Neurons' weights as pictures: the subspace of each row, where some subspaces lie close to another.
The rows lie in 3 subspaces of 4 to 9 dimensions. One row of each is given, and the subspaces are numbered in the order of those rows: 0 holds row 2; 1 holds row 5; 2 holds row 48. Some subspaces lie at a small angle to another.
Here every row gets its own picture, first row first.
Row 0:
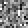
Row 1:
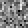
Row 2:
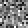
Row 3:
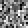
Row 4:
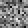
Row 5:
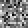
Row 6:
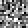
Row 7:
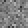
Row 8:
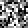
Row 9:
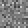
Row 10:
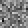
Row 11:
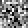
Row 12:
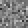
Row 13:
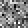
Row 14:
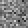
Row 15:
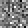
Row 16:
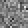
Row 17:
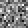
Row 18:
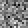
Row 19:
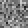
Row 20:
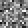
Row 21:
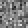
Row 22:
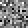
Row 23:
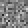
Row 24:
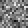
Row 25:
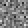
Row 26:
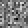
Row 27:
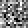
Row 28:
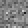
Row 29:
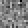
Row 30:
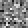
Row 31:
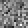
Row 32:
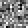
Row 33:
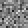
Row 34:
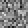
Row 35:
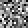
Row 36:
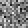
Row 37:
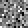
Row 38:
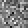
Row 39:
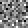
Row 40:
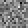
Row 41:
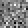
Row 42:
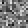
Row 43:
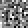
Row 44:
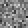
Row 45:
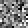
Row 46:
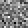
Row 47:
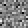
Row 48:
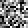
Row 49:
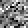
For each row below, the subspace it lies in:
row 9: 1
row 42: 1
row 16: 2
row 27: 1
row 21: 0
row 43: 1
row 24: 1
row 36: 1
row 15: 1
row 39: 2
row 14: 1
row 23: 1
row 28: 1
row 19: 2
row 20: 1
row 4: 1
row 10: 2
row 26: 1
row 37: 1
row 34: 2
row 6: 1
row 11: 1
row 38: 2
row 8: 1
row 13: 1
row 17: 1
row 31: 2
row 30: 1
